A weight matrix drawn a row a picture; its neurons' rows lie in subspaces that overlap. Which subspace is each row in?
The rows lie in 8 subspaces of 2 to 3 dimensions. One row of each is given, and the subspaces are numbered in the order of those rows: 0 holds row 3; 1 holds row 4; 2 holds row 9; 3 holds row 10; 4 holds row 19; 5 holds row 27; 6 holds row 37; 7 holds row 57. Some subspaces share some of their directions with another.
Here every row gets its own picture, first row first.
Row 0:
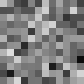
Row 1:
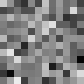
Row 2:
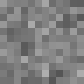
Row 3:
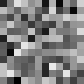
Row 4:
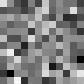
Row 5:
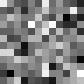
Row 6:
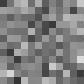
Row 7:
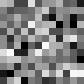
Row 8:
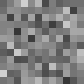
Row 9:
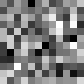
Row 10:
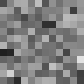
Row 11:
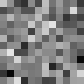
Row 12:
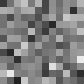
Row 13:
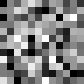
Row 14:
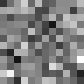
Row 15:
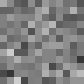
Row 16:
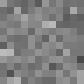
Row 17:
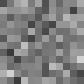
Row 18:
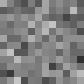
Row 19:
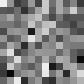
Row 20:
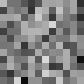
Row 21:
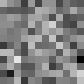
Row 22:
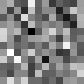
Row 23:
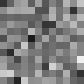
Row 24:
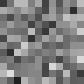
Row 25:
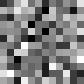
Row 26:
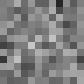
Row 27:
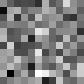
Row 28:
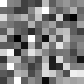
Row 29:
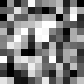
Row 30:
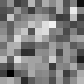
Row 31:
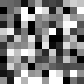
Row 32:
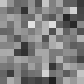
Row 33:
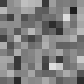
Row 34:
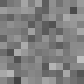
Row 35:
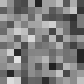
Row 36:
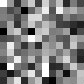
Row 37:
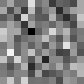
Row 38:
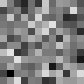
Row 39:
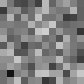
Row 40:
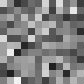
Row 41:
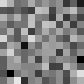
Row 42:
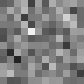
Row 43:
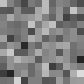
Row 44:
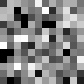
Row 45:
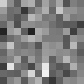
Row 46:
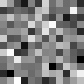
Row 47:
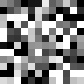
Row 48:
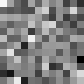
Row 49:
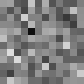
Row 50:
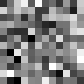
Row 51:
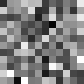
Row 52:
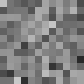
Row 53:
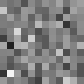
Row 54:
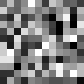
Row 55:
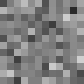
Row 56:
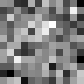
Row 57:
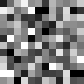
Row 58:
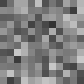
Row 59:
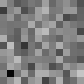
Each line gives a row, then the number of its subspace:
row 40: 0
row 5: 7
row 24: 0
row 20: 6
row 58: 7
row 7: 2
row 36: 4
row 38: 5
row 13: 1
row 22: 6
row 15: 2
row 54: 2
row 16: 3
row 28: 1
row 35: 7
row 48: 5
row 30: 1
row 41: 5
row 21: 0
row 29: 1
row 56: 1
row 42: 6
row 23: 5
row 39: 5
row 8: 5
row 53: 5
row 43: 7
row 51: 6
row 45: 4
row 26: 0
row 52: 6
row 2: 7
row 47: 4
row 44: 3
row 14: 0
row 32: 7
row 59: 5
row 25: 3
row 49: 6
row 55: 2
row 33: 2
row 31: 7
